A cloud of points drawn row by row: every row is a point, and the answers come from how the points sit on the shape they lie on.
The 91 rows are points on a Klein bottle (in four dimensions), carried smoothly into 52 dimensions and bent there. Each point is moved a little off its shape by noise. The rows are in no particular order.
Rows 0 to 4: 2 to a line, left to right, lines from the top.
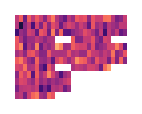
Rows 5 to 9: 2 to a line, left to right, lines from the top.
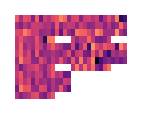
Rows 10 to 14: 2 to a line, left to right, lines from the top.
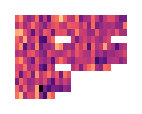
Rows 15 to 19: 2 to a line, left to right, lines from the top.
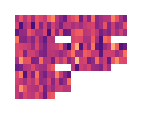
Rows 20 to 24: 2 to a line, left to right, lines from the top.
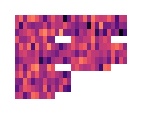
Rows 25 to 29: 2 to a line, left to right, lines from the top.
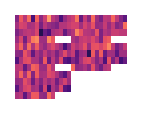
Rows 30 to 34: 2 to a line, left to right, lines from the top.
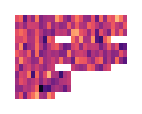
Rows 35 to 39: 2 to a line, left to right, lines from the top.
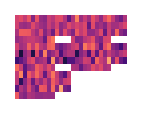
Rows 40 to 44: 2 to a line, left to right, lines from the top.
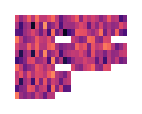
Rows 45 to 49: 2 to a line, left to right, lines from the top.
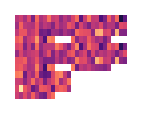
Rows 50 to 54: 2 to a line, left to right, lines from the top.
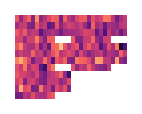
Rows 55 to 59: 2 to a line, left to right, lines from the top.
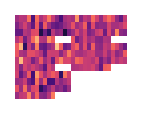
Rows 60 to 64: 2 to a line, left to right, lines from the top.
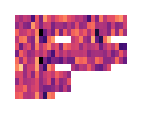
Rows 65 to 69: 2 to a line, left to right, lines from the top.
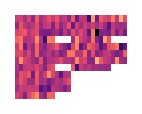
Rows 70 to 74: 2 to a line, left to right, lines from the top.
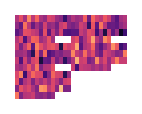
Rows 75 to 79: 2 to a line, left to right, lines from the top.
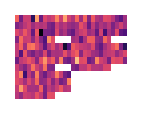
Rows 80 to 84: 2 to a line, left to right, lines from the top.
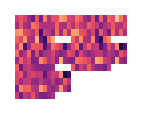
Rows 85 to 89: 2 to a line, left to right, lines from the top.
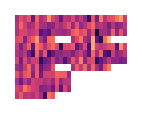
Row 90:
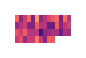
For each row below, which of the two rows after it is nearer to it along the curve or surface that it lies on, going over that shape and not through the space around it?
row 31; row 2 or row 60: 60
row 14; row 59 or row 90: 59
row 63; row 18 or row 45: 18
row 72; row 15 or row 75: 15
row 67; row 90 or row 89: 89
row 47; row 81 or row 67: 67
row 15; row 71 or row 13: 13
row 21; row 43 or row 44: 44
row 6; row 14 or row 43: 43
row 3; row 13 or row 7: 7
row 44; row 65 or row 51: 51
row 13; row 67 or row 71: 71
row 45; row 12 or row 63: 12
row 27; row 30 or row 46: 46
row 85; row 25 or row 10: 25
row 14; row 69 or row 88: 88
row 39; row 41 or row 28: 28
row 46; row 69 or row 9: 9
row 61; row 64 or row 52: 52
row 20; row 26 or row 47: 26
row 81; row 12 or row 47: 12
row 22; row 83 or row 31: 83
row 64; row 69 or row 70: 69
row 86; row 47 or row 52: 52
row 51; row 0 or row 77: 0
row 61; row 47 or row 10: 10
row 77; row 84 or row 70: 70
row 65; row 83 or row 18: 18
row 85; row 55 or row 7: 55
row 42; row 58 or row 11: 11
